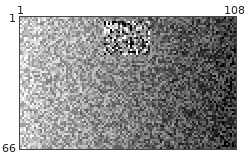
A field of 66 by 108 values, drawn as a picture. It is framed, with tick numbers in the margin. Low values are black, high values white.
An odd patch, rougher than its surroundings, sits in the top middle. The field climbs toward the left. There are no regular stripes. Values change most from cell to cell in the top middle.
